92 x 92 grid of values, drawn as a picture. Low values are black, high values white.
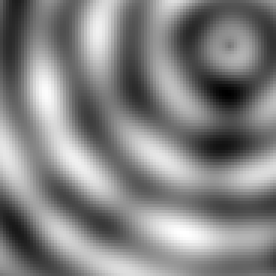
There are no lone odd cells. Neither half mirrors the other. Rings spread out from the top right.
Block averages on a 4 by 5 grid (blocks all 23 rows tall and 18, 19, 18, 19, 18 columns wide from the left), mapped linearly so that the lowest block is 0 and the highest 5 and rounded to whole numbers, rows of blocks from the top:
0 4 2 1 1 / 4 2 1 1 0 / 4 4 3 2 2 / 0 3 4 5 2
